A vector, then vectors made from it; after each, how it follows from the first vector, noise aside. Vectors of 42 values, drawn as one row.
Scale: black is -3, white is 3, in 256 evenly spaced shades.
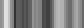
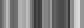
reversed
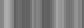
shrunk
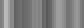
shrunk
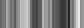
reversed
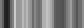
negated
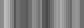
shrunk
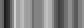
negated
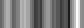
reversed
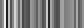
sign-scrambled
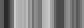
negated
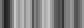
negated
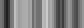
negated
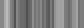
shrunk
